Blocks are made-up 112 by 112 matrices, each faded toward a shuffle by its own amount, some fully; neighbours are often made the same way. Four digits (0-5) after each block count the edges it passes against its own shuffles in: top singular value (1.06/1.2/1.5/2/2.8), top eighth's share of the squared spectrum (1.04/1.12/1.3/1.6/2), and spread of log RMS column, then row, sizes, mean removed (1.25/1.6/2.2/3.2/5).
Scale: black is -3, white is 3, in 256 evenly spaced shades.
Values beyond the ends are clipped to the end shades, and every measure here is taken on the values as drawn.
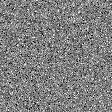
0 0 0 0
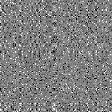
5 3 3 2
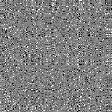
5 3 3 2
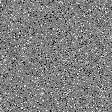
2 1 0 0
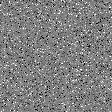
0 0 0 0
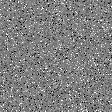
2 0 0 0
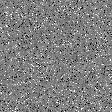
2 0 0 0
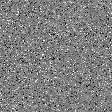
2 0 0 0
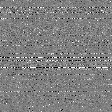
3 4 0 4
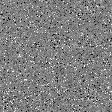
0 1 0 1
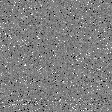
1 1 0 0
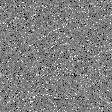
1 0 0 1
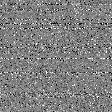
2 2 0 3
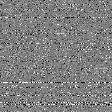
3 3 0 3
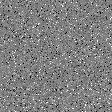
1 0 0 0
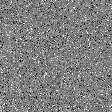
0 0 0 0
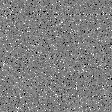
1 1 0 1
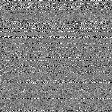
2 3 0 4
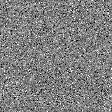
3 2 0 0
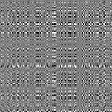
5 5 5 5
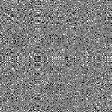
5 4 3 3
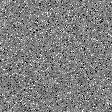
0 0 0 0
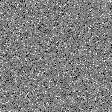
2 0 0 0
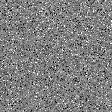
3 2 0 0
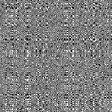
5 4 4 3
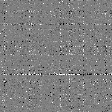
3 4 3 3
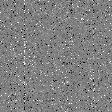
2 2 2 1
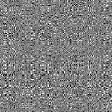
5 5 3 3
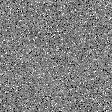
0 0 0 0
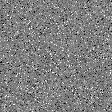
0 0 0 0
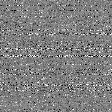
2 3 0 4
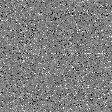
1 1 0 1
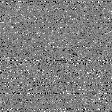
2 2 0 4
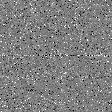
2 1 0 1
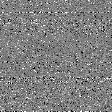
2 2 0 3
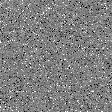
0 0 0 1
